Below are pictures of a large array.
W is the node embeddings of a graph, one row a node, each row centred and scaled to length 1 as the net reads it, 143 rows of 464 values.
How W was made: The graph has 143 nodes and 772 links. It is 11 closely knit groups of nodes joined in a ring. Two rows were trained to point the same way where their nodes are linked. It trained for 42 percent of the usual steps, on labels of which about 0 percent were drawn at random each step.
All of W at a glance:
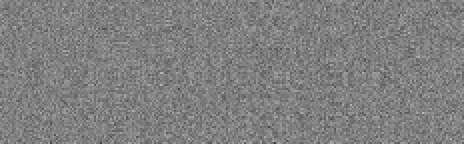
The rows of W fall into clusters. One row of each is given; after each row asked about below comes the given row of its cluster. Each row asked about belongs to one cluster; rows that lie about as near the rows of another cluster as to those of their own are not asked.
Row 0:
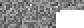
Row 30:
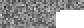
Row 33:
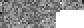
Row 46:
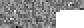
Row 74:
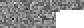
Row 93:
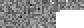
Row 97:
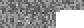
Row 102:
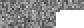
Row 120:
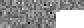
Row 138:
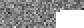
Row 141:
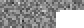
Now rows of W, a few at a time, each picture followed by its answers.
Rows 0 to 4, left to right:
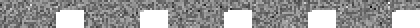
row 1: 141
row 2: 46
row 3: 93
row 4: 93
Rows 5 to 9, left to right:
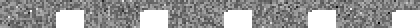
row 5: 46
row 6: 97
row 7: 30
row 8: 30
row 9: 102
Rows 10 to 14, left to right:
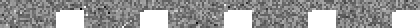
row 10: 46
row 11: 102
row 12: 120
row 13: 141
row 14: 30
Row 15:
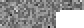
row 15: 46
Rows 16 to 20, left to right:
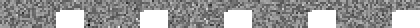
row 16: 46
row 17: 93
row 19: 74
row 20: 120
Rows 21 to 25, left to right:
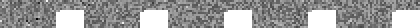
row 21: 97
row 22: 0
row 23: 74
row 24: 97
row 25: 120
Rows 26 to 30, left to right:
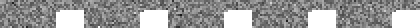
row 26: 141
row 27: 138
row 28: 141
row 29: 141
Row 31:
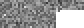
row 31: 0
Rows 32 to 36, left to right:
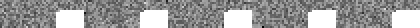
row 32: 141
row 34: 0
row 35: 46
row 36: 30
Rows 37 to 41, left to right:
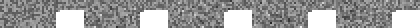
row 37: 93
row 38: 46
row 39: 74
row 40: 46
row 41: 102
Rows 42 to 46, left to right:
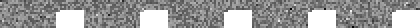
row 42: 74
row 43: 97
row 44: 102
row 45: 0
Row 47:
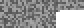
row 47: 93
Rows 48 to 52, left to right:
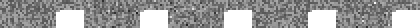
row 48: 97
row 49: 97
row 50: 120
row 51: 93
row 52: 97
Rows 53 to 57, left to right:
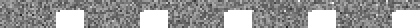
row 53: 138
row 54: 93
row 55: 0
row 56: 97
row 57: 93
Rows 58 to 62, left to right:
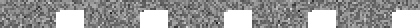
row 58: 141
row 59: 138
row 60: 141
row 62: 33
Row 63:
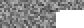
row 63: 74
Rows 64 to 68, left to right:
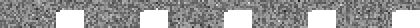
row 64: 0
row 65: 74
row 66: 33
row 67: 97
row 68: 97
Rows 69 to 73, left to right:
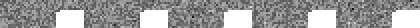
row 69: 102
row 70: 0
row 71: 141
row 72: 33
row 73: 33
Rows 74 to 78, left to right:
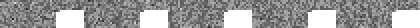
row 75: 33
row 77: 102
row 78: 46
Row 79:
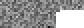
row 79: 33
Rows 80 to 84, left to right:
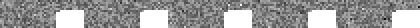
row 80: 138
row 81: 74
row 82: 46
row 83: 74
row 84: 33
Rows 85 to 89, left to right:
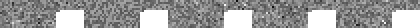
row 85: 33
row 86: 0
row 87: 120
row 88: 97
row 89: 141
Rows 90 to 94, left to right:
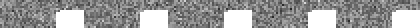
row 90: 138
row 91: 120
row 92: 120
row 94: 97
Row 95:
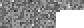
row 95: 33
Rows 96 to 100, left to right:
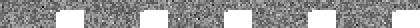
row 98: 141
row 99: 138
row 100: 141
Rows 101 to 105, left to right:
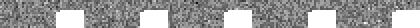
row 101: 30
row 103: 33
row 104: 102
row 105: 120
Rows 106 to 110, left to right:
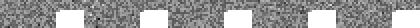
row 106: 141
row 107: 46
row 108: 93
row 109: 74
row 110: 120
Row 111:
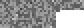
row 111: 46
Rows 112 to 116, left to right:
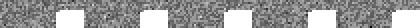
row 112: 93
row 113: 93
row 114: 0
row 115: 141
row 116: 33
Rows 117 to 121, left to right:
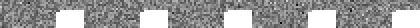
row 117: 33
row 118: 33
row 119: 93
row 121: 141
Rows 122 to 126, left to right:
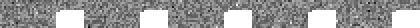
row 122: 30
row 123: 0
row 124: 46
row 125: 0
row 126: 97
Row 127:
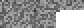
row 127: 33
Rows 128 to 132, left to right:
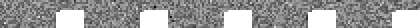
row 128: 0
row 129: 93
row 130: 120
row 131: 0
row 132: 74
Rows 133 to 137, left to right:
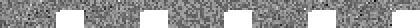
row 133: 0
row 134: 120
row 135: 46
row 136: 120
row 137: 97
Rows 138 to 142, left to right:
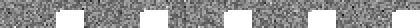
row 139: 33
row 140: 30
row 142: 0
